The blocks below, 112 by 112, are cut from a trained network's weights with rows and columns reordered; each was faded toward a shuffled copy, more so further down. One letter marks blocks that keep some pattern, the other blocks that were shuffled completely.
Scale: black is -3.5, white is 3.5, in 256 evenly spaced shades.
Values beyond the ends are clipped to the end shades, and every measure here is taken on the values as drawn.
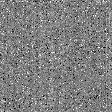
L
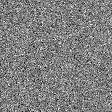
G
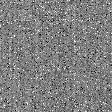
L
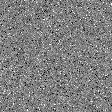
G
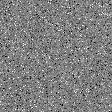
G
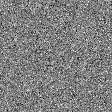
G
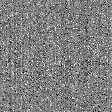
L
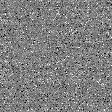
L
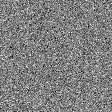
G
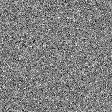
L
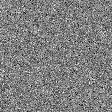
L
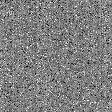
L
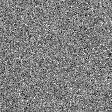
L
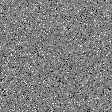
G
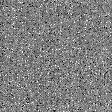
L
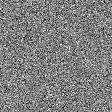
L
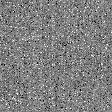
L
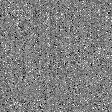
L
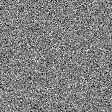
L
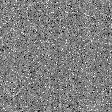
L
